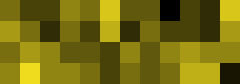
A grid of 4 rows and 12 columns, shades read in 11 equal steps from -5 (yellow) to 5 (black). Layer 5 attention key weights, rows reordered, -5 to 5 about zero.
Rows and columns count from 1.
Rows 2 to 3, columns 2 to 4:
0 3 0 | -2 -1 1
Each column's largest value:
0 2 3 1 2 2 3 1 5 2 3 4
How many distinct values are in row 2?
5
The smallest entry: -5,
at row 4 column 2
